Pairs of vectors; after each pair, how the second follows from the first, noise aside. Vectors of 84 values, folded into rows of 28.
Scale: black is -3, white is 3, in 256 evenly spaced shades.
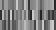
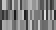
reversed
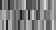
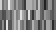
negated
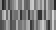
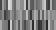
shuffled
